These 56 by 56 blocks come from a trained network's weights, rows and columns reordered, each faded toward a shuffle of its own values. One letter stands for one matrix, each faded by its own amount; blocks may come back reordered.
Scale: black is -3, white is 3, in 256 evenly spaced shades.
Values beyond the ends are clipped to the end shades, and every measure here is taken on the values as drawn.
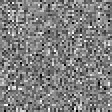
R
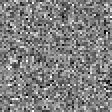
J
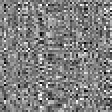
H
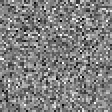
J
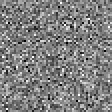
J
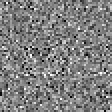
J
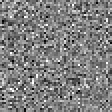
R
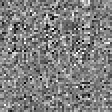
R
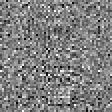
R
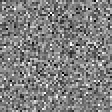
J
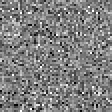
J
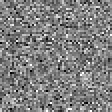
J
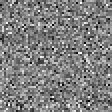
J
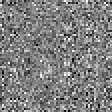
R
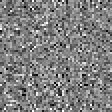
R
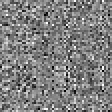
H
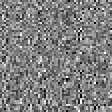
H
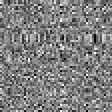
H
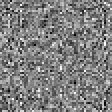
H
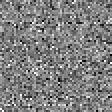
J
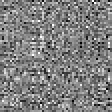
H
